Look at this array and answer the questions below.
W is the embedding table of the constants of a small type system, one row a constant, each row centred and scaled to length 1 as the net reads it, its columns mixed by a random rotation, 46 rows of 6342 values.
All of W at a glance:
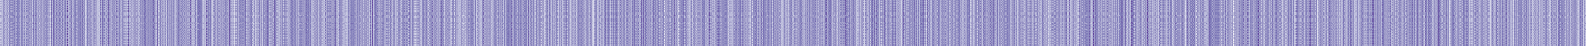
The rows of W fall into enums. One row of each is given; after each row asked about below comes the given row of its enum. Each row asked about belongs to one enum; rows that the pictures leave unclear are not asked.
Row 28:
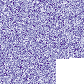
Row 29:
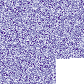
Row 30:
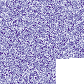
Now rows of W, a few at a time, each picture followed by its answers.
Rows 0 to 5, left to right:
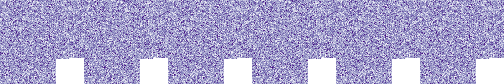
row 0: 30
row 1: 28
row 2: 30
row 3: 28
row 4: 30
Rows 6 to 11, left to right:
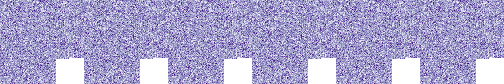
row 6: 28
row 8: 28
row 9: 30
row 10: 28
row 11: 28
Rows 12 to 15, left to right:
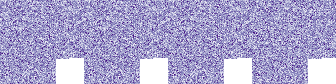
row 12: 30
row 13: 30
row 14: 30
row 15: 29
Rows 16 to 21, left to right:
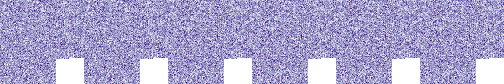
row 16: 28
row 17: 28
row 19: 30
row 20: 30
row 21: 30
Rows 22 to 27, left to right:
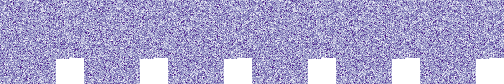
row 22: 28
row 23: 29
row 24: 30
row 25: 28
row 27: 30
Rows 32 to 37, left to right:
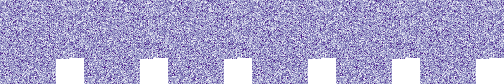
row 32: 30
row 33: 28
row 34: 28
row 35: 30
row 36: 28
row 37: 30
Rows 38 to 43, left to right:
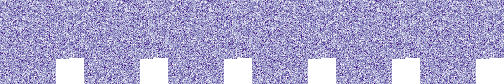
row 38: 30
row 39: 28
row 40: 28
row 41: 30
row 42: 28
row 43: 30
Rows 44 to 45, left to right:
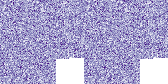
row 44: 28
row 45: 28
